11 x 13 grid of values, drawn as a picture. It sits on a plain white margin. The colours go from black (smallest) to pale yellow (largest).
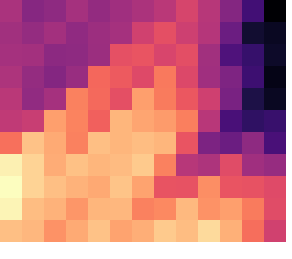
The top left is the calmest part. There are no lone odd cells. The ninth with the lowest average is the top right. The field climbs toward the bottom left. The bottom left is the ninth with the highest average.
